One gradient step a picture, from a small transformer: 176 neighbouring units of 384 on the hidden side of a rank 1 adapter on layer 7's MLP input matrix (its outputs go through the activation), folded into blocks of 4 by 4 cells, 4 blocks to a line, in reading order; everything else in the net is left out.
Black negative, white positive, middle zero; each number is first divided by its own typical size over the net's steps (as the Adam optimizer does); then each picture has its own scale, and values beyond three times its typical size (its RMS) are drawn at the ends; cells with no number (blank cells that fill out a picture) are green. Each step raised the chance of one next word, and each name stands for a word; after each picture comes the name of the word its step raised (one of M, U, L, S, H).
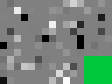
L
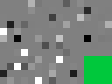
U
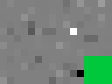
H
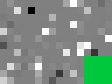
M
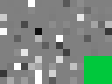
U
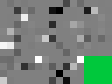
U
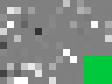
L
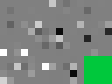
U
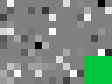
M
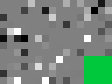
M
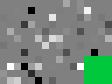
M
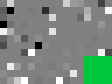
M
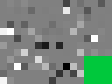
U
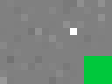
H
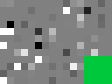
U
